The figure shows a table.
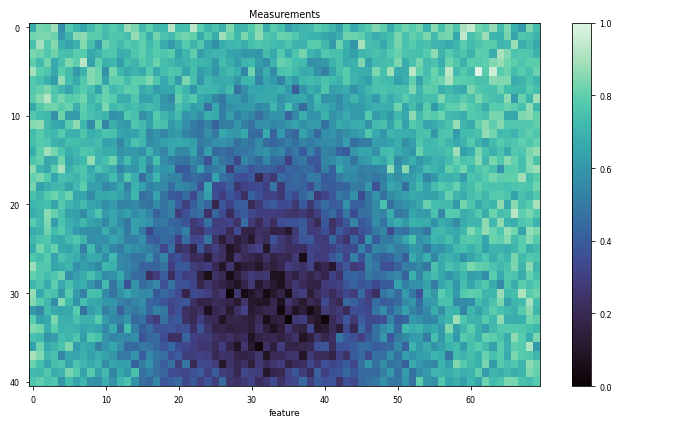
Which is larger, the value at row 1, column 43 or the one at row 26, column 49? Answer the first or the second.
the first
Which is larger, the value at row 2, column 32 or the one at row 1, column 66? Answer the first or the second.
the first
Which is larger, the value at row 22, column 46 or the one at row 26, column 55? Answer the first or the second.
the second
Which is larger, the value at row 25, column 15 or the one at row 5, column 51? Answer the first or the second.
the second
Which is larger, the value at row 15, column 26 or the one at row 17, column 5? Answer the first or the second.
the second
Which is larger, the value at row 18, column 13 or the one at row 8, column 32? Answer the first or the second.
the second
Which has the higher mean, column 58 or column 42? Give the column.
58
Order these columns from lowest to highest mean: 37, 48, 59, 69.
37, 48, 59, 69
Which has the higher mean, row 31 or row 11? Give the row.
11
